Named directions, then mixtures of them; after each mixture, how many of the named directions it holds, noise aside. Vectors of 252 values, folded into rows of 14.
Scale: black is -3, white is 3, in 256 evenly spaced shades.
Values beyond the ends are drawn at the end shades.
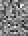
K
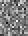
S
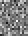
one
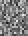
two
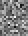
one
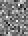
two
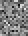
two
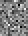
two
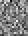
two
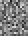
two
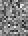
one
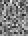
two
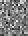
one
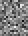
one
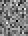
one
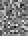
one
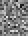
one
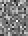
one
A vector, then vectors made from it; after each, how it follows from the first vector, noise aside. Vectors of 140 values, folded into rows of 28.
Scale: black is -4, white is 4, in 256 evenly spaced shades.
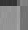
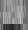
wrapped around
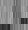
wrapped around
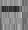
wrapped around
